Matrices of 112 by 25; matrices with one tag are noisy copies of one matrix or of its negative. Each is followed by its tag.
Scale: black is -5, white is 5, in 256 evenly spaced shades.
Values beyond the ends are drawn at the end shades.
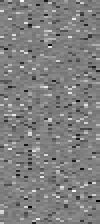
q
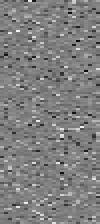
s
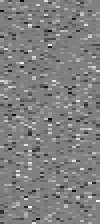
q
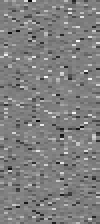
s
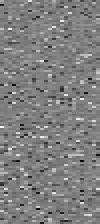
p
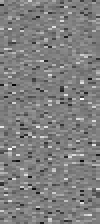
p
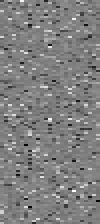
q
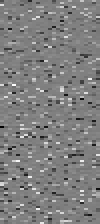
p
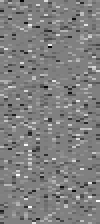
q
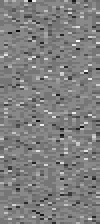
s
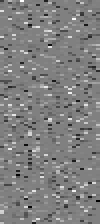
q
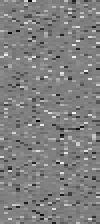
s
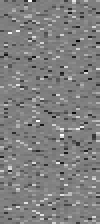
s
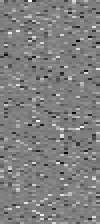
s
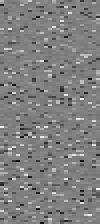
p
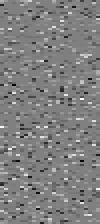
p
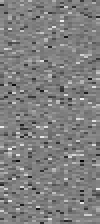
p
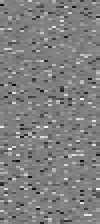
p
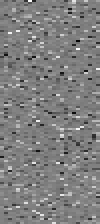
s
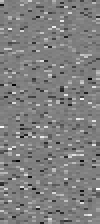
p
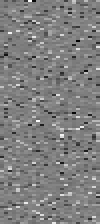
s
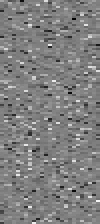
q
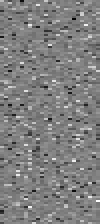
q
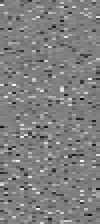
p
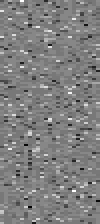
q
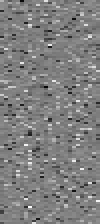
q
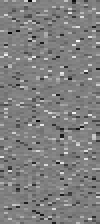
s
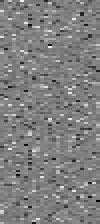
q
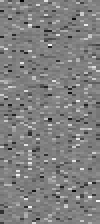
q
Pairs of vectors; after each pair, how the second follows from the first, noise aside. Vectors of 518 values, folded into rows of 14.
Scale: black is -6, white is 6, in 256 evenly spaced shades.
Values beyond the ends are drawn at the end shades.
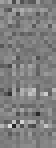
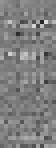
reversed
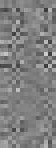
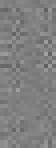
shrunk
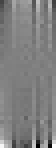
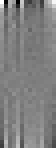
reversed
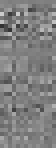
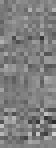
reversed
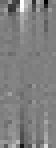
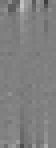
shrunk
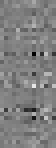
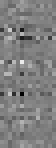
reversed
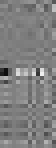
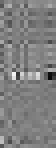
reversed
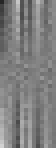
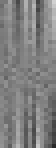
reversed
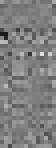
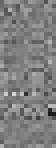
reversed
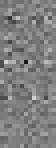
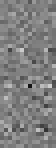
reversed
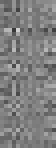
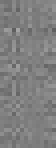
shrunk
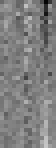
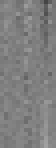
shrunk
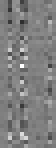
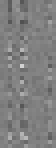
shrunk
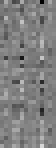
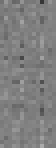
shrunk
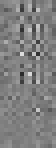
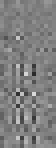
reversed
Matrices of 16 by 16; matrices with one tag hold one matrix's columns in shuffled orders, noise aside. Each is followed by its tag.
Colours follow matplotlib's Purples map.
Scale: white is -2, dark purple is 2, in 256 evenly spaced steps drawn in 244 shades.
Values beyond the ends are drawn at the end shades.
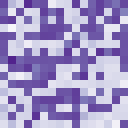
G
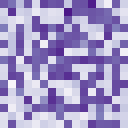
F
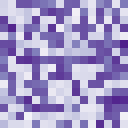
F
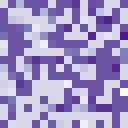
F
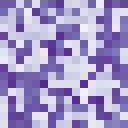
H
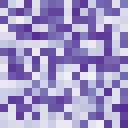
G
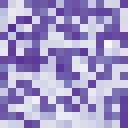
G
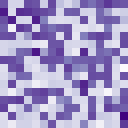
G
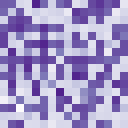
F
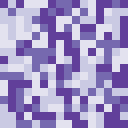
H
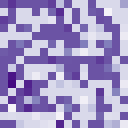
F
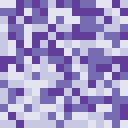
G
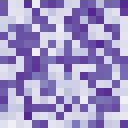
F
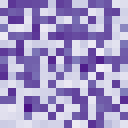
G
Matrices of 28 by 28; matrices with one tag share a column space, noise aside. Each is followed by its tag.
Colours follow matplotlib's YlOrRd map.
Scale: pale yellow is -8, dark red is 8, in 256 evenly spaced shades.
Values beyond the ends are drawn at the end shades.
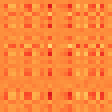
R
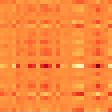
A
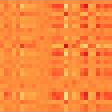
R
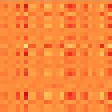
R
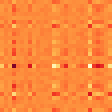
A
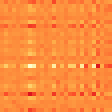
A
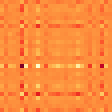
A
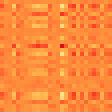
R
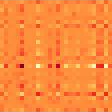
A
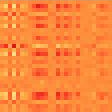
R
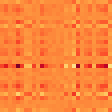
A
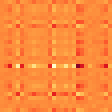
A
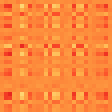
R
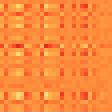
R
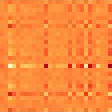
A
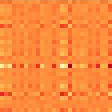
A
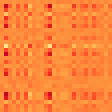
R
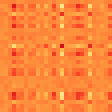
R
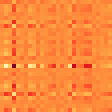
A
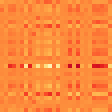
A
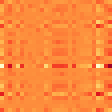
A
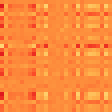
R
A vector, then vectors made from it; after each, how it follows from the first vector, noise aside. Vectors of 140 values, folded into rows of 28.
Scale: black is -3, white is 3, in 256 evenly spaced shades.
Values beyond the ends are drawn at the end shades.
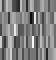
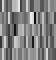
negated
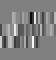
partly zeroed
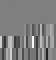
partly zeroed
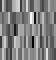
negated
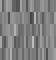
shrunk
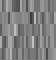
shrunk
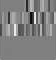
partly zeroed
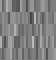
shrunk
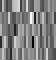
negated
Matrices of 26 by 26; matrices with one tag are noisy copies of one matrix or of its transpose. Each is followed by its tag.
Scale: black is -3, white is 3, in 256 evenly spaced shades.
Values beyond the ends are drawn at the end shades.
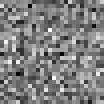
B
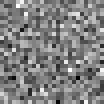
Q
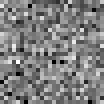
B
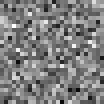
Q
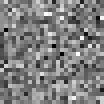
B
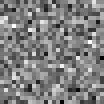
Q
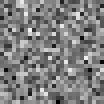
Q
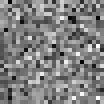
B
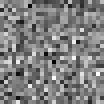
B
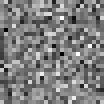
B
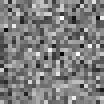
B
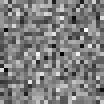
B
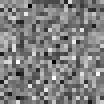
B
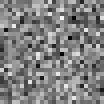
B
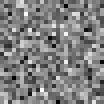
Q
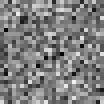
B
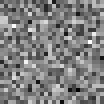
Q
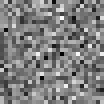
B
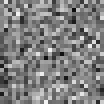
B
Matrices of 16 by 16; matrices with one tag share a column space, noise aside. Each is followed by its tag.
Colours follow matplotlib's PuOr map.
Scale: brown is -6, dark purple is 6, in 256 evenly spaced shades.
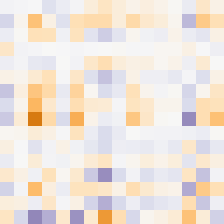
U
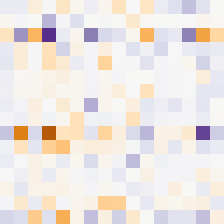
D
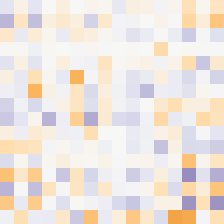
U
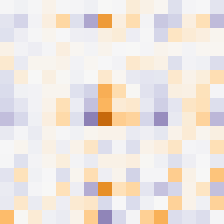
U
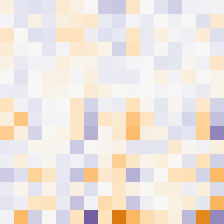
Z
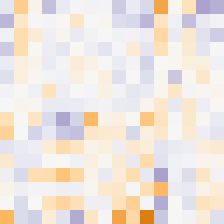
Z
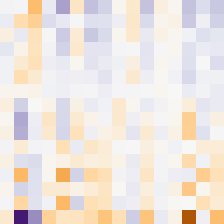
Z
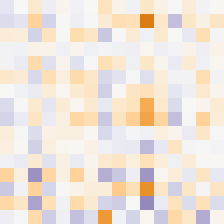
U
